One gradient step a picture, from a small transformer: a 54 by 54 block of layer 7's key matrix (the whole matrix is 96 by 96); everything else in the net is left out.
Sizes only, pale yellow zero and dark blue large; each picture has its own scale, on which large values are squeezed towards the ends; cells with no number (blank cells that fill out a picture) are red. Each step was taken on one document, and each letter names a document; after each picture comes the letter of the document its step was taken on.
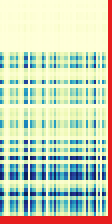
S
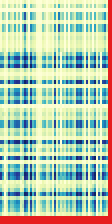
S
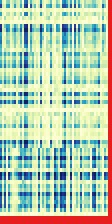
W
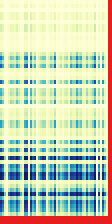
S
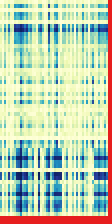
W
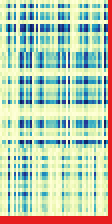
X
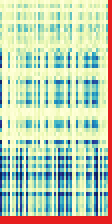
X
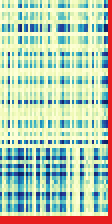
X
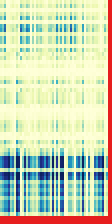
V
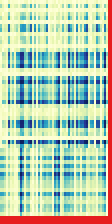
X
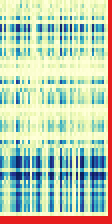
V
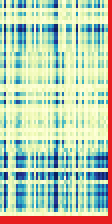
W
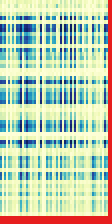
V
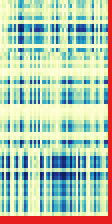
V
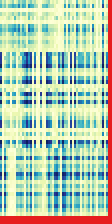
W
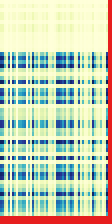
S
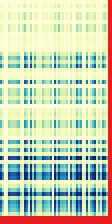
S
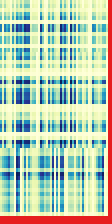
V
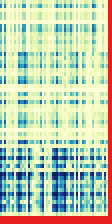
W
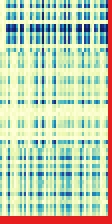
X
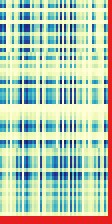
V
